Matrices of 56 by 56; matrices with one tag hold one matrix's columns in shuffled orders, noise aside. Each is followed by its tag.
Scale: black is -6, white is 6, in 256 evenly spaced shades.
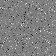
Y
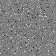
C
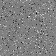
C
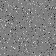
Y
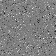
C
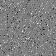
Y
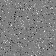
Y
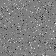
Y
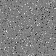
Y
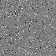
C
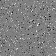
Y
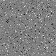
C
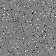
C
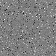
C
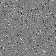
C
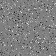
Y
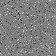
C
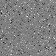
C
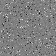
C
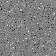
Y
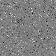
C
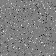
Y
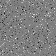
C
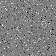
Y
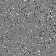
C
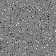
Y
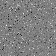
Y
